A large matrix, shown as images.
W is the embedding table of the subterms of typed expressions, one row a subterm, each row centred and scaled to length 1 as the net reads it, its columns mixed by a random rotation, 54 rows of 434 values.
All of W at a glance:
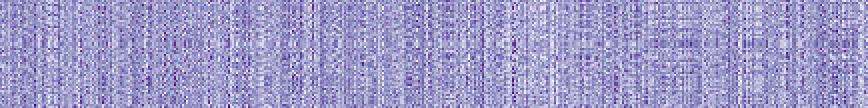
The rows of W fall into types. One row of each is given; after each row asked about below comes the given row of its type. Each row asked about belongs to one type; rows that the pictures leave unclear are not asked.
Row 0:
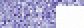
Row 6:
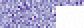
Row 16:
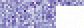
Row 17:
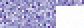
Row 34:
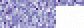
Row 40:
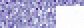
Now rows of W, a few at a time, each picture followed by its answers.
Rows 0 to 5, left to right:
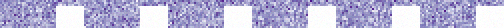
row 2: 40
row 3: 34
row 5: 16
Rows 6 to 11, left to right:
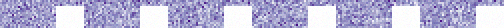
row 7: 40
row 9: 17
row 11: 0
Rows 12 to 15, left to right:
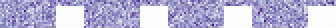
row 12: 16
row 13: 40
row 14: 17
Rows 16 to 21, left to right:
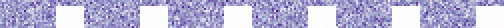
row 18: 34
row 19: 17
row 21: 34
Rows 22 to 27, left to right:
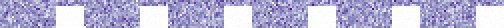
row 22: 34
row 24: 40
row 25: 6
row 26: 34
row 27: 16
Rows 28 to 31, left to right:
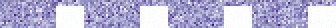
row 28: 0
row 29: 0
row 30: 17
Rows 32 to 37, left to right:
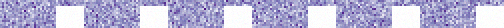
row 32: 16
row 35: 17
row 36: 34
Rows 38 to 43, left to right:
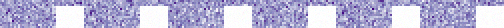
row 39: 34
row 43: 16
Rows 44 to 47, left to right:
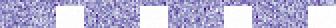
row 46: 40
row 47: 17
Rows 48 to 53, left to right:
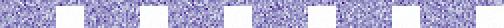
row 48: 6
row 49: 34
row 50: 6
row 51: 6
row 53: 17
